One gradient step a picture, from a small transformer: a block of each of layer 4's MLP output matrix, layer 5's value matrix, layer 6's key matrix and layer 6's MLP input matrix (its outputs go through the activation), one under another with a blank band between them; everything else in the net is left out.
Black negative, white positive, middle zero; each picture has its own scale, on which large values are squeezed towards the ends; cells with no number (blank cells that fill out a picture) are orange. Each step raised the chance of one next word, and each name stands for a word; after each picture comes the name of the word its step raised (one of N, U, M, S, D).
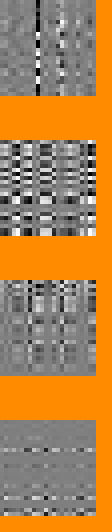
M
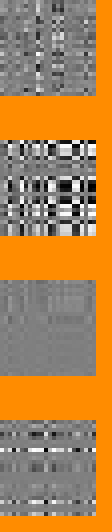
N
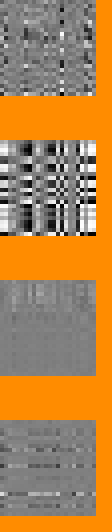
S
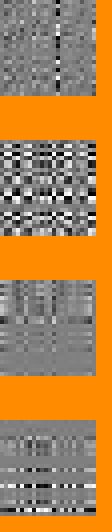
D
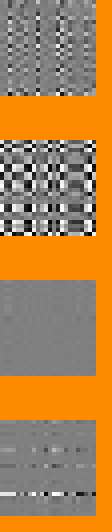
S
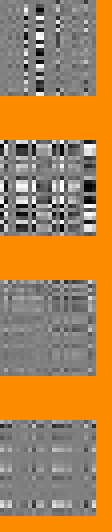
N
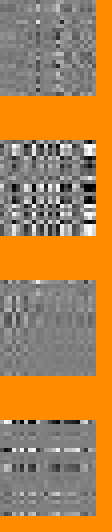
N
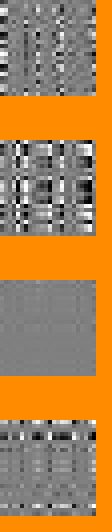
N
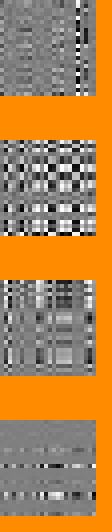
S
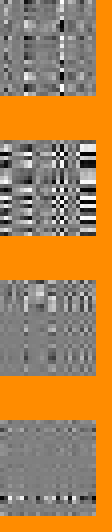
D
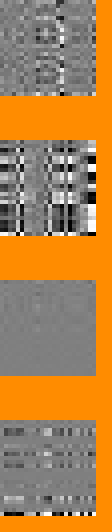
S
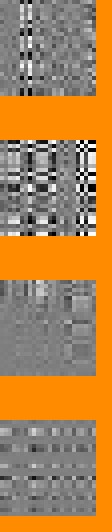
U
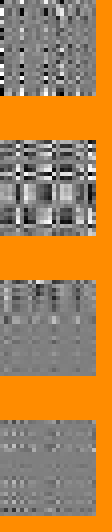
U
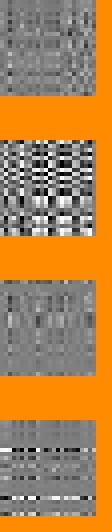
M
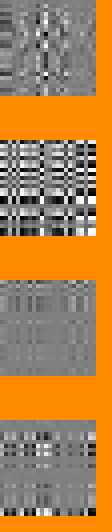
M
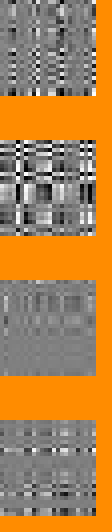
U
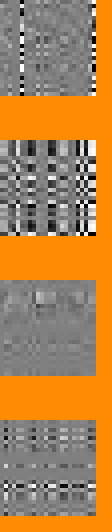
S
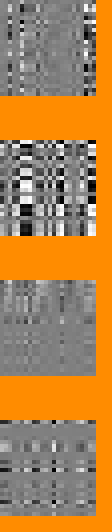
N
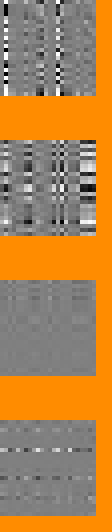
U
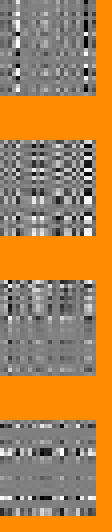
M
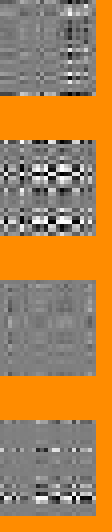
U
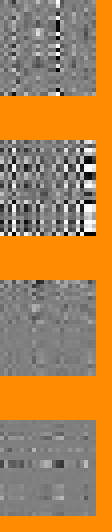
S
